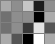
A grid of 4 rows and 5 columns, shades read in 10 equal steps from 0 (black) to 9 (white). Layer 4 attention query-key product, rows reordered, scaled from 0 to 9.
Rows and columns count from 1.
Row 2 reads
4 5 5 0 6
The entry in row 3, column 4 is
8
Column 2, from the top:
5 5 5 3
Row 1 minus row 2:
2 0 2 1 -1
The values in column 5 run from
3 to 6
